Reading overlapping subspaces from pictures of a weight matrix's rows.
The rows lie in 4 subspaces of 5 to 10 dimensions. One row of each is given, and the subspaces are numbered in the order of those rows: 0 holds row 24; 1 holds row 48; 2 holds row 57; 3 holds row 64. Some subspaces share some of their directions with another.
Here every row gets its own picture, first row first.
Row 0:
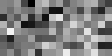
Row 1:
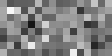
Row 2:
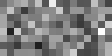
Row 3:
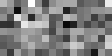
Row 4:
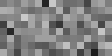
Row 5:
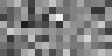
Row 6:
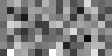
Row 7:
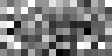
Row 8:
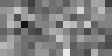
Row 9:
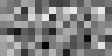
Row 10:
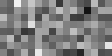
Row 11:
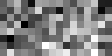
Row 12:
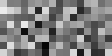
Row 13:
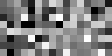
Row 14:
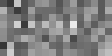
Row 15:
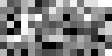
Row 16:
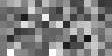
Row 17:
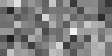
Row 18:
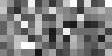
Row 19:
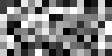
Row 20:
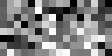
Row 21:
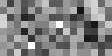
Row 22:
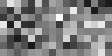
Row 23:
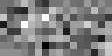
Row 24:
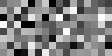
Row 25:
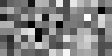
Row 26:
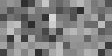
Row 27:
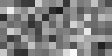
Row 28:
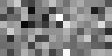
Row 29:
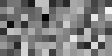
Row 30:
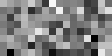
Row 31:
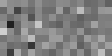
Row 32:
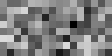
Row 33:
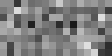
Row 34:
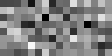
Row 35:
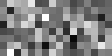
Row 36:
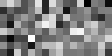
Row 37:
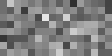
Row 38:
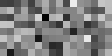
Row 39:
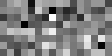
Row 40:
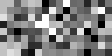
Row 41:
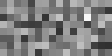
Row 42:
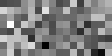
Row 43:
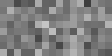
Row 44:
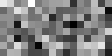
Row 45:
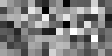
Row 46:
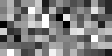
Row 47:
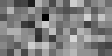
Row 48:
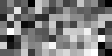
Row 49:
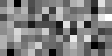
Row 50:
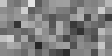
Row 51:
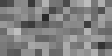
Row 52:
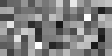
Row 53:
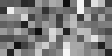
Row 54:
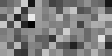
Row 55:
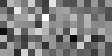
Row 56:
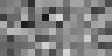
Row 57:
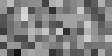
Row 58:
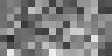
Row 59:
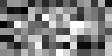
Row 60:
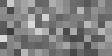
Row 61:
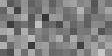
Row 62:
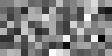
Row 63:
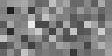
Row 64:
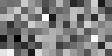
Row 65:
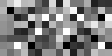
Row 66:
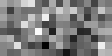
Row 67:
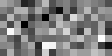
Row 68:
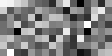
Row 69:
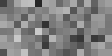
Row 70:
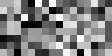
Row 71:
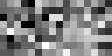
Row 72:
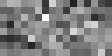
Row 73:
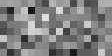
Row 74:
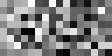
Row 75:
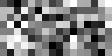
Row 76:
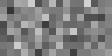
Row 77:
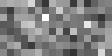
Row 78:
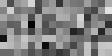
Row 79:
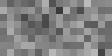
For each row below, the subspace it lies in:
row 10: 1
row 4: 2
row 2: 2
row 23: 1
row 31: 2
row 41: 1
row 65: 0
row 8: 0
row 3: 0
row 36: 3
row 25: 1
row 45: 0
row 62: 1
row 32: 1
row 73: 2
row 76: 0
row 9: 0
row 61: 2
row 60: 2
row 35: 2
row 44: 1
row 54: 0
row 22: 0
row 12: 2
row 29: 1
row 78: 2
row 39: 0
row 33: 1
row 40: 0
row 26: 3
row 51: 0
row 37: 1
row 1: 2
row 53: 0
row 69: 2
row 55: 2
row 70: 2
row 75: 0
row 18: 0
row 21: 2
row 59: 1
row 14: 1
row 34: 0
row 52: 1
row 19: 0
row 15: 1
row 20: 0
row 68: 0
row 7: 1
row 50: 1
